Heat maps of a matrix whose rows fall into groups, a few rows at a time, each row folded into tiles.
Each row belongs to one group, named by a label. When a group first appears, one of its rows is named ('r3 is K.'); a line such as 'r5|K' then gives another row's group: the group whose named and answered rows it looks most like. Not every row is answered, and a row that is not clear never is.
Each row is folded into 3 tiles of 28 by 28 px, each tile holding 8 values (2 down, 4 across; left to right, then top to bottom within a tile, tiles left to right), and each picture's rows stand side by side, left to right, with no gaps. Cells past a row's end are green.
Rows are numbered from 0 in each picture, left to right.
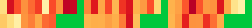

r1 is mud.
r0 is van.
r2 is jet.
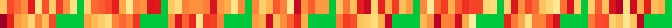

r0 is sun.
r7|sun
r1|van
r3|jet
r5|jet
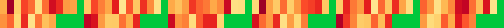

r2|jet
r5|mud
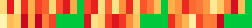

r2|van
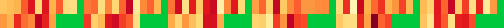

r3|mud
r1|mud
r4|mud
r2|mud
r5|jet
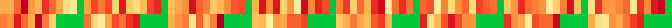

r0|jet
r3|van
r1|van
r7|van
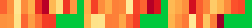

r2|van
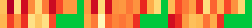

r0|sun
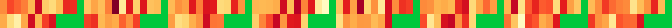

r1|sun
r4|van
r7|van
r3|jet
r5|mud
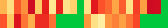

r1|van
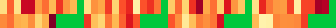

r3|van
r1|mud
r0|sun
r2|sun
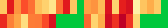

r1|mud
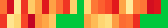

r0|mud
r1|van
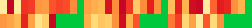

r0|sun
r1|mud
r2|sun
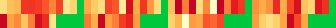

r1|jet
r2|van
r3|mud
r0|jet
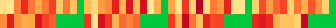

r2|jet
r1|jet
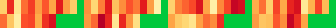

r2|van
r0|sun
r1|jet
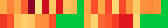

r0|sun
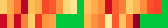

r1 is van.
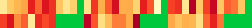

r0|jet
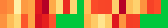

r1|van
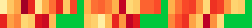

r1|van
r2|jet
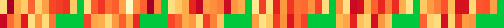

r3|mud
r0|sun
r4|jet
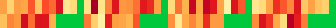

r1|sun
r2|mud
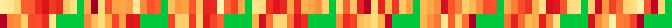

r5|van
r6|jet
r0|jet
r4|sun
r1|van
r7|van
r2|mud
